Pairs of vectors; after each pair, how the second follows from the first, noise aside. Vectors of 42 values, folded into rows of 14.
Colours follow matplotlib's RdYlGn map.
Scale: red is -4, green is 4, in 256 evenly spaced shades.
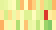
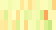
shrunk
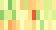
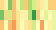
sign-scrambled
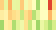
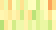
shrunk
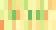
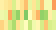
reversed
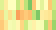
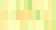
shrunk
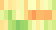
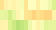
shrunk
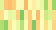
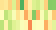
reversed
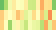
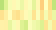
shrunk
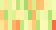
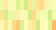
shrunk
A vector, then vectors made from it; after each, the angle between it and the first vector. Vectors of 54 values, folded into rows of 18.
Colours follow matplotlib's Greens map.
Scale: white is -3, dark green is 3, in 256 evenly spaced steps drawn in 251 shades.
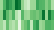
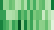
partly opposed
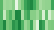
nearly opposite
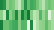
partly opposed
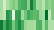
partly opposed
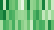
orthogonal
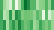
nearly opposite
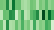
partly aligned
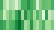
nearly opposite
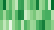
orthogonal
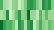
partly opposed
